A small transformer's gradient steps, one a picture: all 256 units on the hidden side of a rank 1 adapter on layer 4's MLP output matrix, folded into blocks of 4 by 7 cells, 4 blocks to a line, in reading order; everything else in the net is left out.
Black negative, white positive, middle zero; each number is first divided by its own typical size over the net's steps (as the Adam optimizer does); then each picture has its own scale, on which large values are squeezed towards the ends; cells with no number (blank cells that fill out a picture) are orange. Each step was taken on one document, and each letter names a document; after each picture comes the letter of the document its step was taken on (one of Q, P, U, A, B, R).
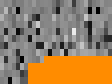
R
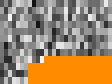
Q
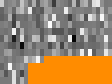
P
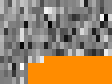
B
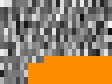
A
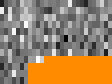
P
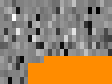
R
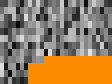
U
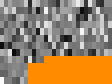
A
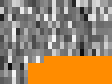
P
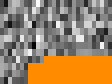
U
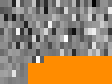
B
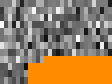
U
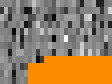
P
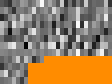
Q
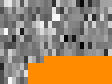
P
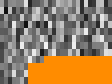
A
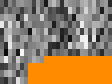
Q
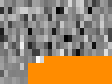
B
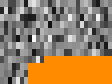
A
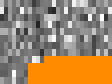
P
